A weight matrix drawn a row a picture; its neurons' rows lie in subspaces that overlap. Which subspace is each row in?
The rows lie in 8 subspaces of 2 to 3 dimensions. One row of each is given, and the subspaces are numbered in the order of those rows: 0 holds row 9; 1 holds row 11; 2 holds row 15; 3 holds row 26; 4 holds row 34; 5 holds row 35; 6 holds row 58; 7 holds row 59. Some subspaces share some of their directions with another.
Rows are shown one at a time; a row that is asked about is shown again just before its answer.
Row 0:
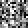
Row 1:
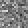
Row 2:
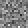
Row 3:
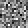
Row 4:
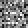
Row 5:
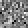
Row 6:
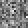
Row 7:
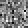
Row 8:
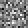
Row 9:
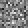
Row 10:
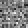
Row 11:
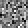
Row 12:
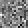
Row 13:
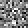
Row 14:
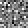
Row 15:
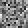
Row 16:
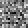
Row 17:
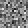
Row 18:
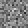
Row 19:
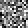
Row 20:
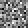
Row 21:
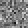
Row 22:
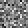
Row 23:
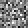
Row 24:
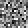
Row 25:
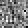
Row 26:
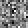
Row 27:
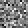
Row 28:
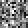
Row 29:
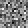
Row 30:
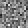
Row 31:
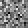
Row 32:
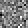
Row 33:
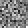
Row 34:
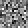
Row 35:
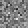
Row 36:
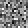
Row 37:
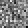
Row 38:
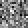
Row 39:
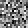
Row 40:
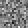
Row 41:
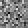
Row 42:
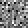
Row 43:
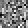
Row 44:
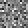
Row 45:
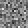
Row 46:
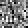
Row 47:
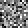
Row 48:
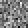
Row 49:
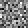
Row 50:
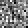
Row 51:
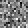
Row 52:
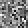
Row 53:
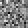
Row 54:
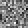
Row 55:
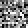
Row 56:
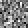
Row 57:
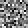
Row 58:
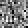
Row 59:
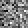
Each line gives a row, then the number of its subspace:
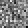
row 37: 6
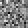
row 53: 5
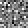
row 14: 1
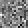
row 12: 7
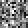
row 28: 3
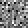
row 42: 1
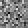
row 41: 5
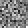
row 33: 6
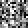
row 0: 3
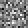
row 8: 0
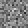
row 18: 1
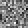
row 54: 2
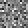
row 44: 7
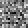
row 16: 0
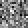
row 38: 3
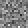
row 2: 7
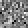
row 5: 4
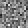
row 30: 2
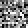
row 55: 0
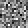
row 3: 2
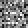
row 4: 0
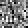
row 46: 6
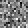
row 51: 4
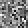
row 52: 7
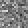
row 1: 7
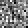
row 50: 6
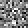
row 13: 2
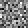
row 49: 3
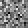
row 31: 5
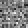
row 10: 0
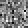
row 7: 6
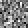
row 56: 4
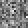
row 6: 3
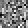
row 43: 1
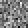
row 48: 4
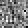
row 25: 6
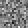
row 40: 5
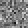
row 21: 2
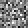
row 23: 0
